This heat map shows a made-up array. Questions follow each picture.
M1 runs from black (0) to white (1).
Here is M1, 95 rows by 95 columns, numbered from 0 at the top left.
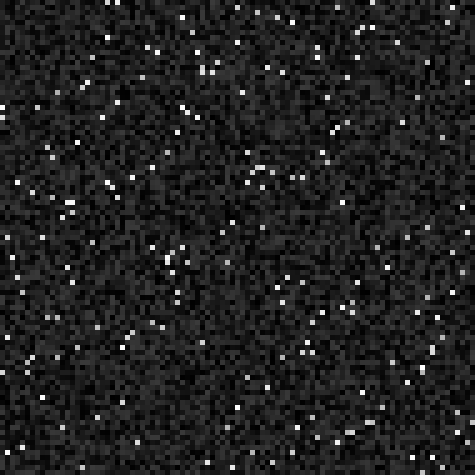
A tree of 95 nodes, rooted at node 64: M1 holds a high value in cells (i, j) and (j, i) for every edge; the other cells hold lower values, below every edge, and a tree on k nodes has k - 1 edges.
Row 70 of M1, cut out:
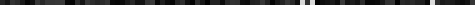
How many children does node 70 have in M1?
2
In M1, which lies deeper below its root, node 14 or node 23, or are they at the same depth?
node 23
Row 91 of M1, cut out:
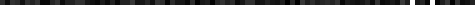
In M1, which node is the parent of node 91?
86
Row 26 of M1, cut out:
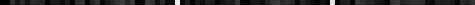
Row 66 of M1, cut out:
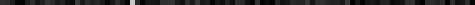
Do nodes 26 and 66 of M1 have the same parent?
no
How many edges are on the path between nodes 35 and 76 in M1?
6
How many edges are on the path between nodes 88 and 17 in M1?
3
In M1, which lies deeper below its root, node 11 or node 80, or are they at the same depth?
the same depth
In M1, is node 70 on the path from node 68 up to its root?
yes
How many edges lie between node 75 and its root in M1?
3
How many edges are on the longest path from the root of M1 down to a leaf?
12
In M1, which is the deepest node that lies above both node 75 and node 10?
49
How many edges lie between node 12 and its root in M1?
6
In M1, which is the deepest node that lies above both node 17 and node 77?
60
